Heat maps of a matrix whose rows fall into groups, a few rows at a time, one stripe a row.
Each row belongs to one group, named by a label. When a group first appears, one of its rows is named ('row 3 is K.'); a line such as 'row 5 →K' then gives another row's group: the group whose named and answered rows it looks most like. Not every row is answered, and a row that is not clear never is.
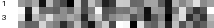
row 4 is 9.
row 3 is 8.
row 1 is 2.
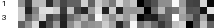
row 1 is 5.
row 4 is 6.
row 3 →5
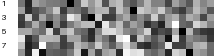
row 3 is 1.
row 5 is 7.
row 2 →9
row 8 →6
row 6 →9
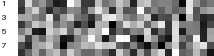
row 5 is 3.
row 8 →9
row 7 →5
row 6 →2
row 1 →1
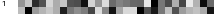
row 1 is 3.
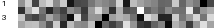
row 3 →2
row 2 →1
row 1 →3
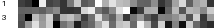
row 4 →7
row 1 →5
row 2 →2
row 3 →8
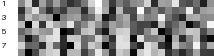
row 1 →3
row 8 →9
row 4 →8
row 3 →1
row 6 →9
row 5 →2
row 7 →2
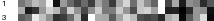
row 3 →5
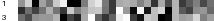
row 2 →9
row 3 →2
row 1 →3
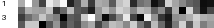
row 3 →2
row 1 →3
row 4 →6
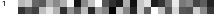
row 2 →9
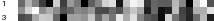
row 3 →5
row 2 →6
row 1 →6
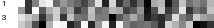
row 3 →6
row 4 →3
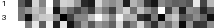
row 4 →7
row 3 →5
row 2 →7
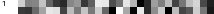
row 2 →9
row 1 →5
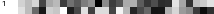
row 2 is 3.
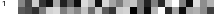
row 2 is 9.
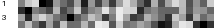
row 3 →2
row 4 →3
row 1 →6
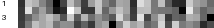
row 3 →9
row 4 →7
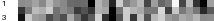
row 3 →1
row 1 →7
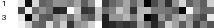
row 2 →1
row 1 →8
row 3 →8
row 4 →3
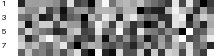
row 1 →7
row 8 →1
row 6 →8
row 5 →1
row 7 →3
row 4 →8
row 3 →6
